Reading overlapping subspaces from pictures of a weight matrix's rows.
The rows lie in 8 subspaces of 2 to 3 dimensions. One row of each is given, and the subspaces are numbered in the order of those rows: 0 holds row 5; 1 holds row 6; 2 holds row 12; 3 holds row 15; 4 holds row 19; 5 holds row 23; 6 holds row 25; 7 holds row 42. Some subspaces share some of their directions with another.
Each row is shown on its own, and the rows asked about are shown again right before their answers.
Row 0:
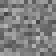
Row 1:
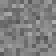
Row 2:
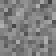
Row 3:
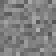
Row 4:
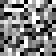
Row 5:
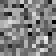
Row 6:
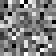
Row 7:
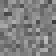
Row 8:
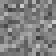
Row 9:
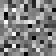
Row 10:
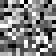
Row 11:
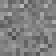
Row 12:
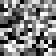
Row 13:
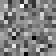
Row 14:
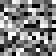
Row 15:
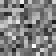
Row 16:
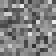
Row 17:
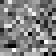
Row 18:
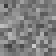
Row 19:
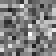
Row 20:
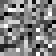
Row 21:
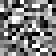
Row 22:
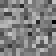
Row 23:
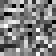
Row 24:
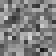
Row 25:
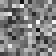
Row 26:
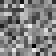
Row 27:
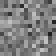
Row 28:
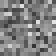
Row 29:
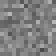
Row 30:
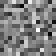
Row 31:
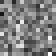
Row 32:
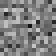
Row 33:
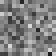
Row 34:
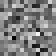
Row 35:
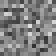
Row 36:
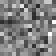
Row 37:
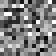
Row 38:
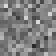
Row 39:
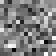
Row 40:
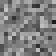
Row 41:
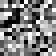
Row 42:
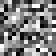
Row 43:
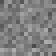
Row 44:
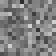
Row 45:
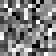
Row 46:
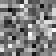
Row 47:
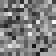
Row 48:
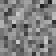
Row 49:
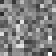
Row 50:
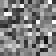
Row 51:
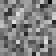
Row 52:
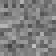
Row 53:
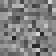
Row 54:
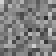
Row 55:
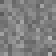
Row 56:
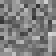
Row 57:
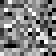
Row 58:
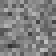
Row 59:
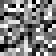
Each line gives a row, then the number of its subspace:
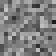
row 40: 7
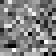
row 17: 3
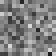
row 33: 6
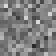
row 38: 5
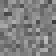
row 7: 4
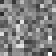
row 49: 6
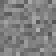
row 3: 2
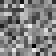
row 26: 3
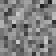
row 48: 4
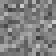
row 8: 5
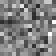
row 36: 0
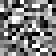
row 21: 7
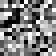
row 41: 7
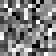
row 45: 5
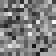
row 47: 3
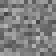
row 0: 0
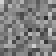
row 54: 3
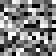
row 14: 7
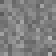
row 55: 6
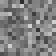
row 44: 6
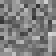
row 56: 0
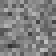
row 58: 3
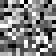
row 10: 1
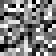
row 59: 5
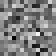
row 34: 7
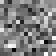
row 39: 3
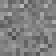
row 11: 1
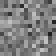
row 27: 0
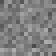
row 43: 3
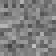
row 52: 2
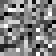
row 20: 5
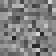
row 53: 7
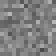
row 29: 0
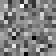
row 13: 1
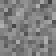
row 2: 4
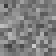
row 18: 2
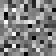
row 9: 1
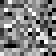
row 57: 3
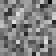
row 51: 4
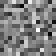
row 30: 2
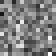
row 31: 6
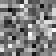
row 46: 4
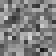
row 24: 7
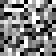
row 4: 2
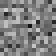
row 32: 1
